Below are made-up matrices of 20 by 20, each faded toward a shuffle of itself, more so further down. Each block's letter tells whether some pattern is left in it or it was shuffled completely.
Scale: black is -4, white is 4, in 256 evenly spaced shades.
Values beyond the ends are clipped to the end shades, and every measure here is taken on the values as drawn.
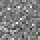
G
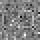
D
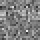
D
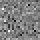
D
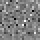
D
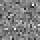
G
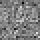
D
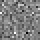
D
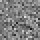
G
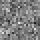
D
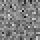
G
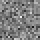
G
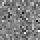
D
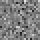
G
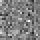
D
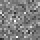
G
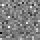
G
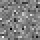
G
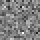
G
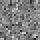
G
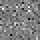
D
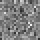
D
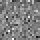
D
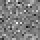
G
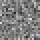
G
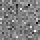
G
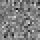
D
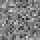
G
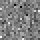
G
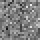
G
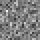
D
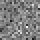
D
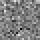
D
